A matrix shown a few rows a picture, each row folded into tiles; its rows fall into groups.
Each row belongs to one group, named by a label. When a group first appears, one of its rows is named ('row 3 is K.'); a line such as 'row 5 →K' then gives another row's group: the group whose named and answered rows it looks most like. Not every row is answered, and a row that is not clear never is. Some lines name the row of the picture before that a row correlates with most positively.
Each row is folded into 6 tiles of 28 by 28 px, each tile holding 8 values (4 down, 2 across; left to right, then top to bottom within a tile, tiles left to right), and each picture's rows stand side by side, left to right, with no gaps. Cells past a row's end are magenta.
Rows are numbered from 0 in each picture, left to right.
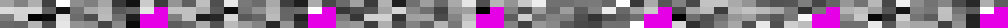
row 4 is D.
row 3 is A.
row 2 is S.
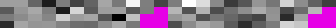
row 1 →A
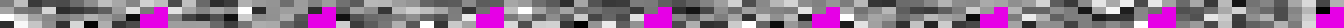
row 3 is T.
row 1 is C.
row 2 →D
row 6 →A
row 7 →S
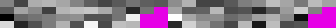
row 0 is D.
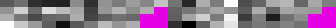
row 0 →C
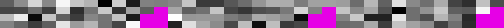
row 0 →A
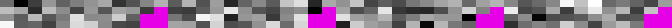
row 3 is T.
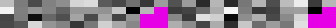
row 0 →T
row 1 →S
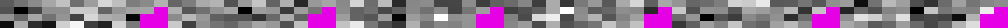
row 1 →A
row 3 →S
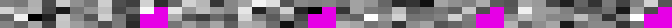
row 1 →C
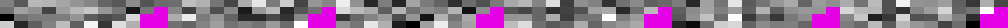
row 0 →D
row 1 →A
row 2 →T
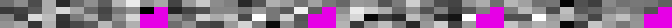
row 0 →S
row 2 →T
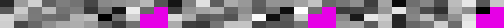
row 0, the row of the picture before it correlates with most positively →2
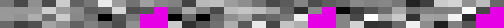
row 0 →C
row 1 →D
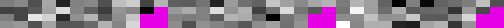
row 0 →S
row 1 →C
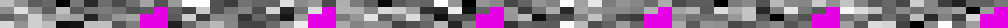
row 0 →T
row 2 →C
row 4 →C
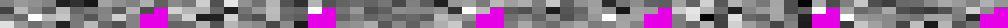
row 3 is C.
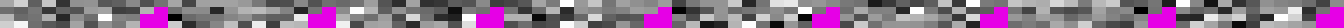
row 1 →D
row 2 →T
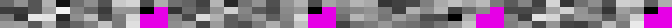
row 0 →S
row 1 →S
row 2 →A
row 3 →S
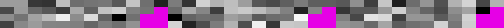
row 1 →D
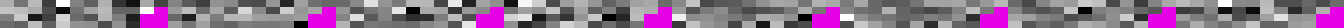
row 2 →A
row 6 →A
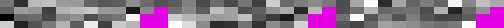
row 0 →D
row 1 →C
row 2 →A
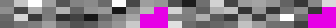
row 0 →A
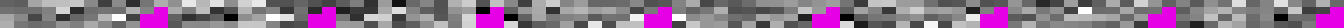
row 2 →S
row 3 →D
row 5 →D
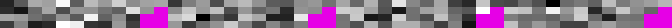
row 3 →C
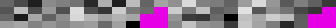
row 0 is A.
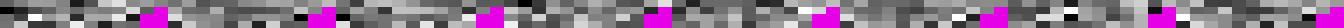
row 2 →D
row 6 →S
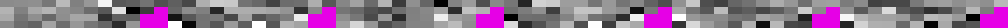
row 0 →C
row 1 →D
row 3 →D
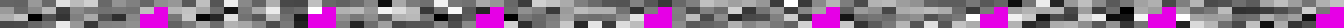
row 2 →C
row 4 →A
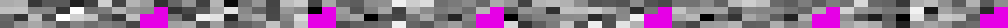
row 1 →S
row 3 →D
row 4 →T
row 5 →C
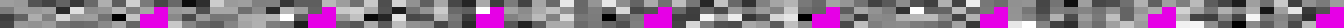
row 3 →C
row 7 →C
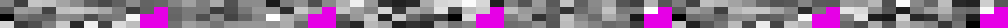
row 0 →D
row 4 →D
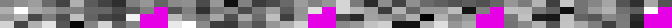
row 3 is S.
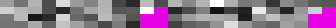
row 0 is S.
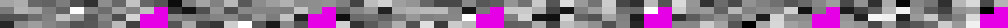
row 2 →D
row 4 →T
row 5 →S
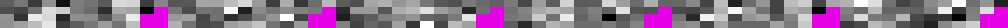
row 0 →S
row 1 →A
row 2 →D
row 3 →C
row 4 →S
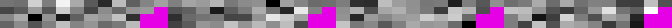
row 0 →A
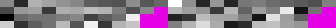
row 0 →D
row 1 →T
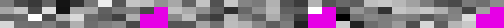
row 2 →D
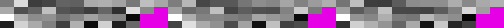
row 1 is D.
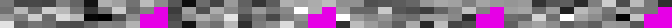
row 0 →C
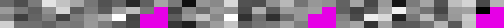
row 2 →S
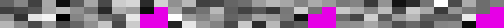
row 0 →S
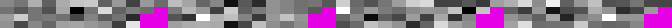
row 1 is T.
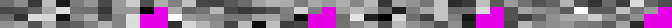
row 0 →S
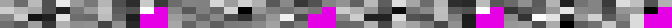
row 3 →S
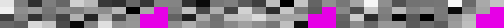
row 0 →T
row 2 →A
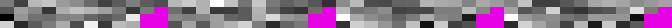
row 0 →D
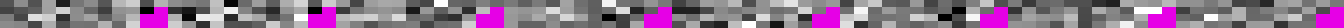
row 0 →S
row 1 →S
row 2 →C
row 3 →C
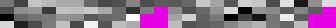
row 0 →D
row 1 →A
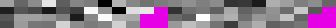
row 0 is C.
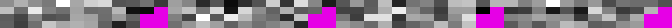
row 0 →C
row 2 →S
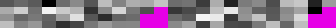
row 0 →C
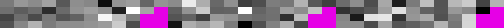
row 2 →S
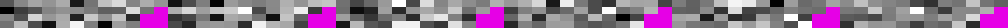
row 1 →C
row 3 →A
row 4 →A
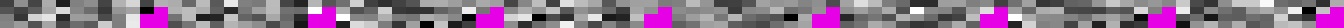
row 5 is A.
